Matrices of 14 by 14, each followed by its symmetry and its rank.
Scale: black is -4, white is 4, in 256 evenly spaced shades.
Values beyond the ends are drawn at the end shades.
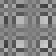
symmetric, rank one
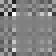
symmetric, rank one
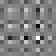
symmetric, rank one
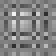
symmetric, rank one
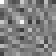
symmetric, rank three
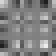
symmetric, rank one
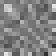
symmetric, rank three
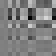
neither, rank one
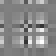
symmetric, rank one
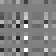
neither, rank one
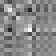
symmetric, rank three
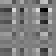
neither, rank one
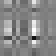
neither, rank one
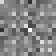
symmetric, rank three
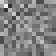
symmetric, rank three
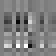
neither, rank one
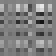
neither, rank one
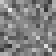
symmetric, rank three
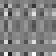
neither, rank one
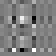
neither, rank one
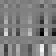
neither, rank one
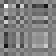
symmetric, rank one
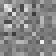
symmetric, rank three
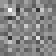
symmetric, rank three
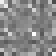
symmetric, rank three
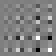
symmetric, rank one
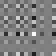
symmetric, rank one
